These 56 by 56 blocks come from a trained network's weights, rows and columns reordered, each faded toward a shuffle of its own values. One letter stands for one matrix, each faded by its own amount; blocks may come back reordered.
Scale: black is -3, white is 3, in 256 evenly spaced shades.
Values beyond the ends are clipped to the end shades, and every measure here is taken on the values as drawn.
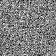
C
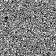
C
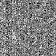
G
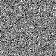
C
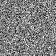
C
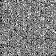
G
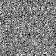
C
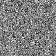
C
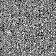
G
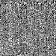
G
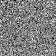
C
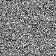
C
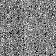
G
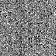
G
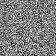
C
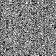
G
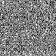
C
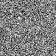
C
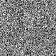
C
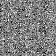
G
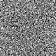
C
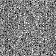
G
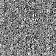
G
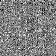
G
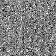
G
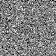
C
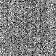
G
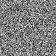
C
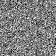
C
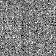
G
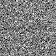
C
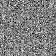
G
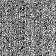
G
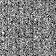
G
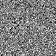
C
